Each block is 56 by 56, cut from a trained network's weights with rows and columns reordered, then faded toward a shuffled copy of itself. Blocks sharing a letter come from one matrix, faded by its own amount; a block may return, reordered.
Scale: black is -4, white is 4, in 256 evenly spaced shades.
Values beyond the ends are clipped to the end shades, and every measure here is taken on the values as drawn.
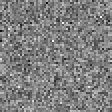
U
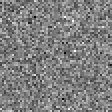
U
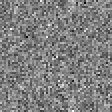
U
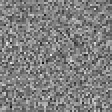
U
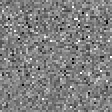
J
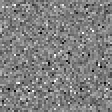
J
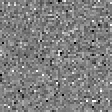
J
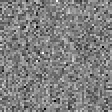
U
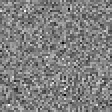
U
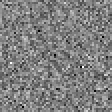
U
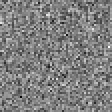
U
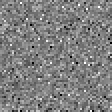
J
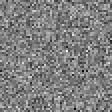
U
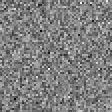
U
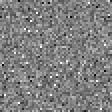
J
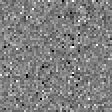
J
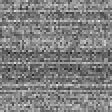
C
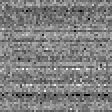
C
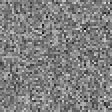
U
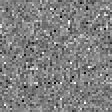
J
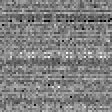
C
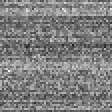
C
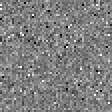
J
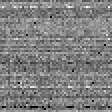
C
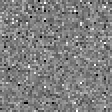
J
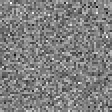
U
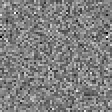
U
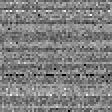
C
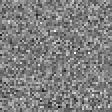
U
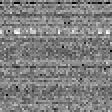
C
